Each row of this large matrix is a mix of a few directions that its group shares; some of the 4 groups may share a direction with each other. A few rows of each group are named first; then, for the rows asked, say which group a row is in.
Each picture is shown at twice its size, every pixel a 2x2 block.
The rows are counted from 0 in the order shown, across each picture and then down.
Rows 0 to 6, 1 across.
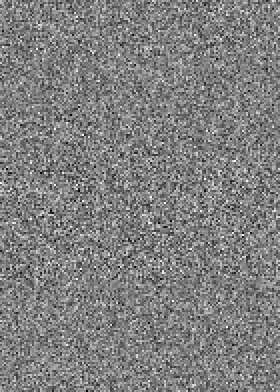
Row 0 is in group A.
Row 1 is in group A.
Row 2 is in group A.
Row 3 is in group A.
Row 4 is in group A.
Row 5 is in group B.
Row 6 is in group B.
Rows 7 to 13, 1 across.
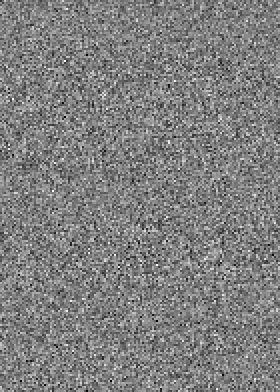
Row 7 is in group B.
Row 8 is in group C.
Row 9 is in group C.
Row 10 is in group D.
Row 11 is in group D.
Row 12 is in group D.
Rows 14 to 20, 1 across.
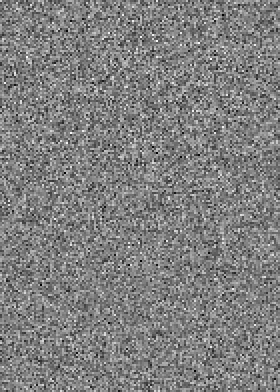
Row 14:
D
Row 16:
D
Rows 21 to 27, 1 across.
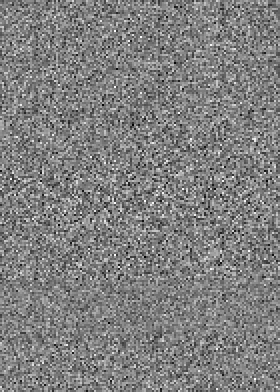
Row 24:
A
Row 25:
D
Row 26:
A
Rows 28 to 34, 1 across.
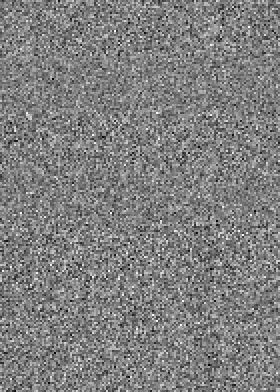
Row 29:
D
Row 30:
B
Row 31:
B
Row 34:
A
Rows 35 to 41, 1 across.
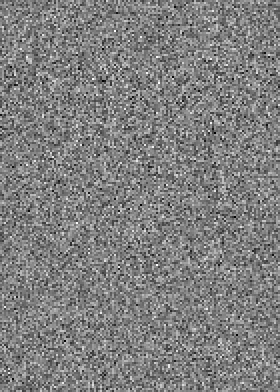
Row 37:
A
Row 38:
A
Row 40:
B
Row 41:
C
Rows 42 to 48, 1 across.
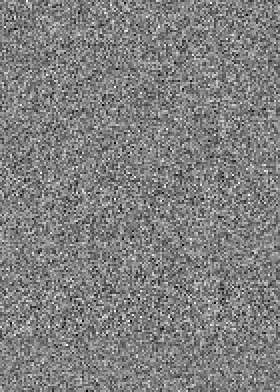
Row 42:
B
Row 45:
A
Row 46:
D
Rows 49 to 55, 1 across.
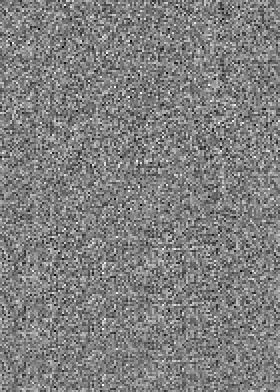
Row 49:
C
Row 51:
D
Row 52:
D
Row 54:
C
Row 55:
C
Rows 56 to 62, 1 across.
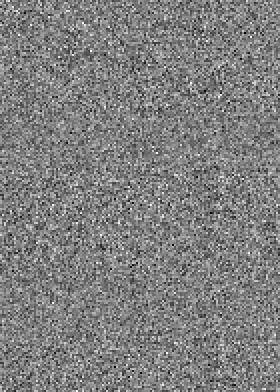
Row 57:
D
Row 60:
B
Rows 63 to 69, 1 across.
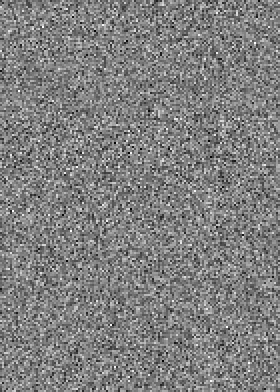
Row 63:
B
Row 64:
A
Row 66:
C
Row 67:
A
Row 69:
A
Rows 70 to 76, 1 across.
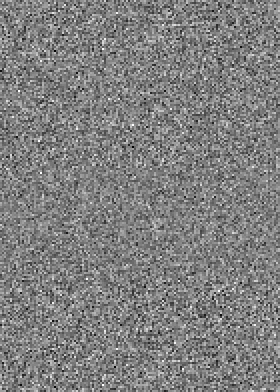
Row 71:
A
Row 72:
D
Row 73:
A
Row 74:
B
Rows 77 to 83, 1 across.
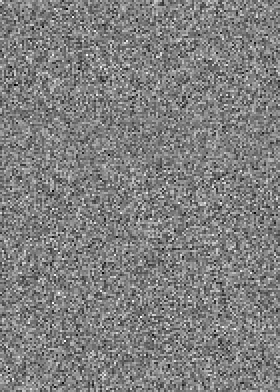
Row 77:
B
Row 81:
C
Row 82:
A
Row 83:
C
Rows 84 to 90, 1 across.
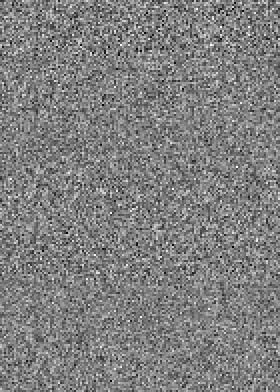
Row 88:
B
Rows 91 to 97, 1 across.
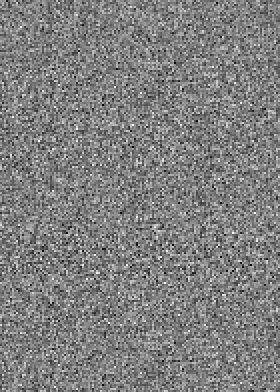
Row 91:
A
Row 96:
A
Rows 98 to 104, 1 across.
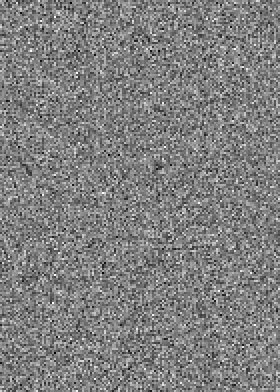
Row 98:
A
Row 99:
A
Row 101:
B
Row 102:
C
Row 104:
A
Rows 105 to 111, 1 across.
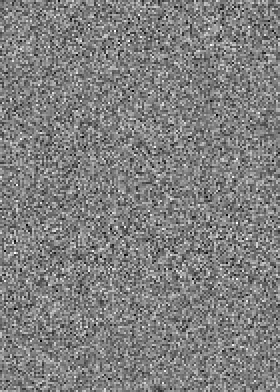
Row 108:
B
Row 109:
B
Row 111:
A
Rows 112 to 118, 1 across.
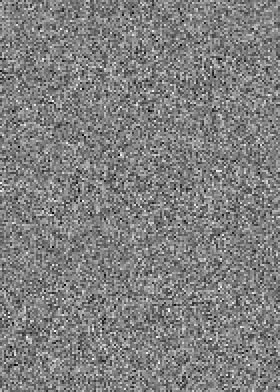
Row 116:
D
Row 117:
C
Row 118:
B
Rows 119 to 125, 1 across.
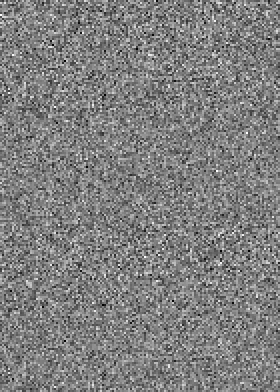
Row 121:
B
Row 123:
D
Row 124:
B
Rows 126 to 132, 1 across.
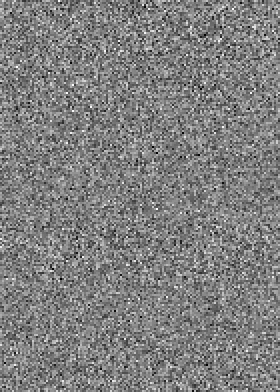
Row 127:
A
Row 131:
D
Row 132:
B
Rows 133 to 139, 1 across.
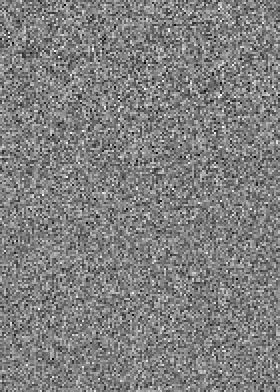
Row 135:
D
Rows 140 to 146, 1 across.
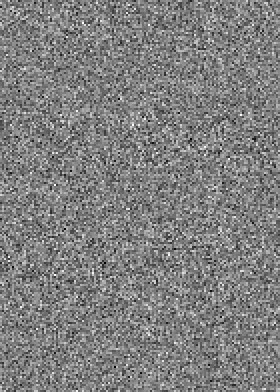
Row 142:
D
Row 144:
C
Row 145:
A
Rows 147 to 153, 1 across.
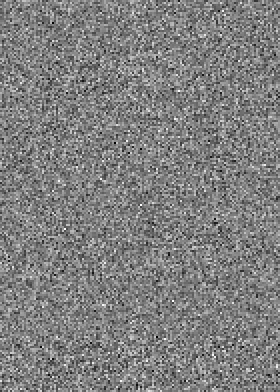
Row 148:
A
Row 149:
C
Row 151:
C
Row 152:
B
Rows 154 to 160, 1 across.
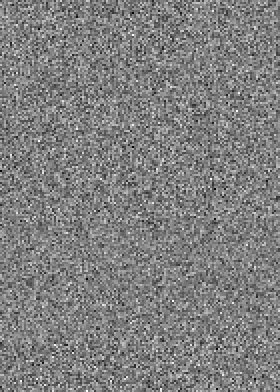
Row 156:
D
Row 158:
B
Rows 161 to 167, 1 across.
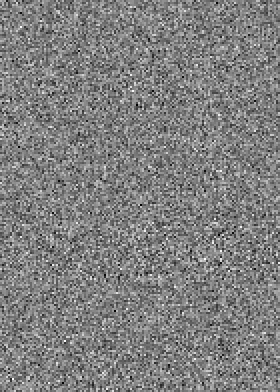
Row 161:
A
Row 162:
D
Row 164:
A
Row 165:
D
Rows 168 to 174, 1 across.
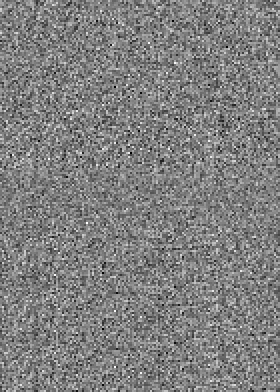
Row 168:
B
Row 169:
C
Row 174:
C
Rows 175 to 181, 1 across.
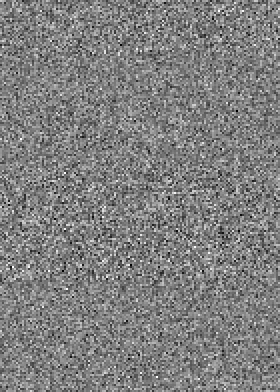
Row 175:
D
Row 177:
A
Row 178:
C
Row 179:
C
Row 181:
D
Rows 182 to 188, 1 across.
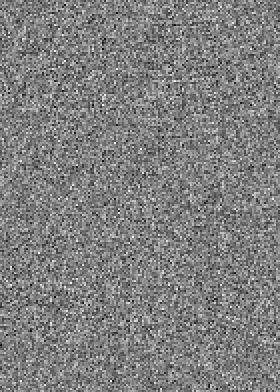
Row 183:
C
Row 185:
D
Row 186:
D
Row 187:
A
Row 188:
B
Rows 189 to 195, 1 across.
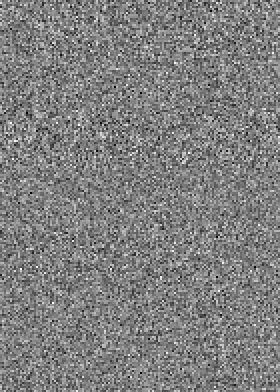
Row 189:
A
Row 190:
C
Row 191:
B
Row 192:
A
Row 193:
B
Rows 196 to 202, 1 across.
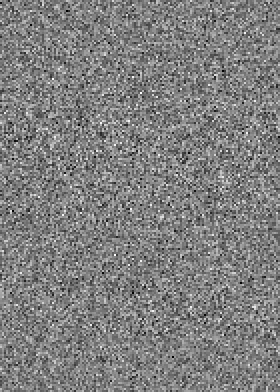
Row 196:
A
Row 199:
C
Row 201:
D
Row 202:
B
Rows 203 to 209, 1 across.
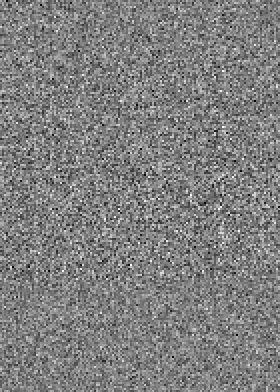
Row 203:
A
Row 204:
D
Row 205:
A
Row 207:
C
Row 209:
B
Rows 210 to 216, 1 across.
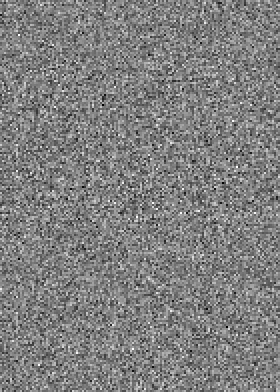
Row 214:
A
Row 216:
D
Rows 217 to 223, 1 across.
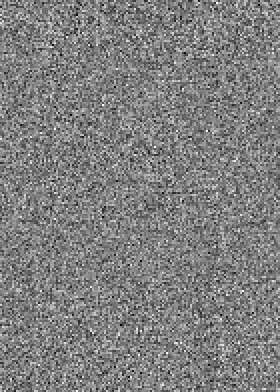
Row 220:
C
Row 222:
A
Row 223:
C
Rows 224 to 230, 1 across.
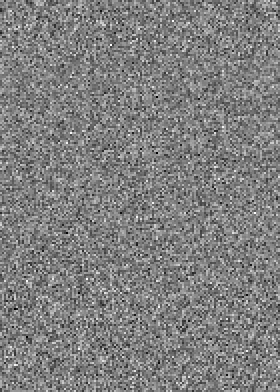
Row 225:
D
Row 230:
B
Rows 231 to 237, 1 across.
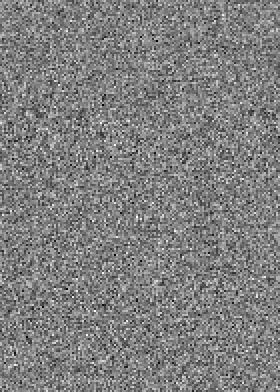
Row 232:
C
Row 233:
B
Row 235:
C
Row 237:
B
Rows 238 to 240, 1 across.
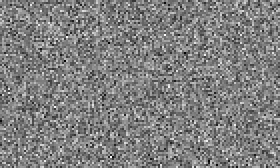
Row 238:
A
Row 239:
C
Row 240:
B
